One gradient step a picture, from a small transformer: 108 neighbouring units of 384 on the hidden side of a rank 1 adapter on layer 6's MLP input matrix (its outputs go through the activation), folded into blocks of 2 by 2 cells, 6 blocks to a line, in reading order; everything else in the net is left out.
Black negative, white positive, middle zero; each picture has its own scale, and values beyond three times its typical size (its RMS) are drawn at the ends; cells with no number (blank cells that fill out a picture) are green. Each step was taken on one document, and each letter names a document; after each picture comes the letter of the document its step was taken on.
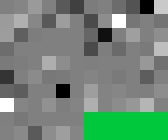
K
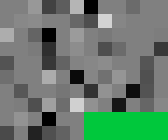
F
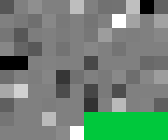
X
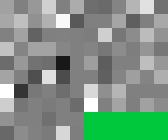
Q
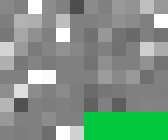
Q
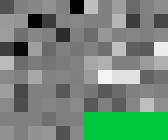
Q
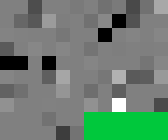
X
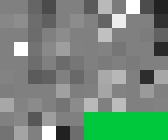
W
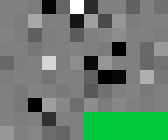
F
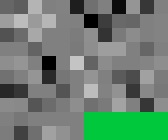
K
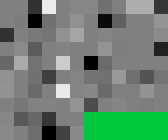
W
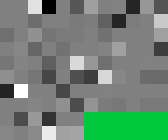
W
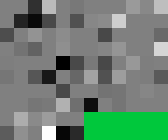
W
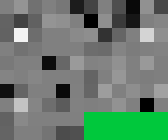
K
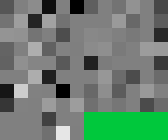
Q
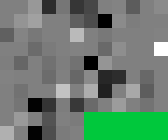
F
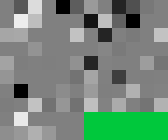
K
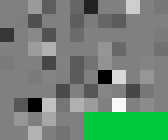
F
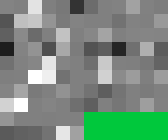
Q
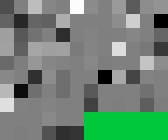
Q
